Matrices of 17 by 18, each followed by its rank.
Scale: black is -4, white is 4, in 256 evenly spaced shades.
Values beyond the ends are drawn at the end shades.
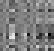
two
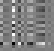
one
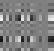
one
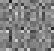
three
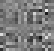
three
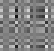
one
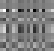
one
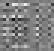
two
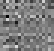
three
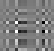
one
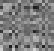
three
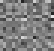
three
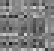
three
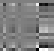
one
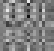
two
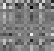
two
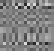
two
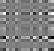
one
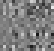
three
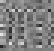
three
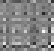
two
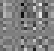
two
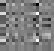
two
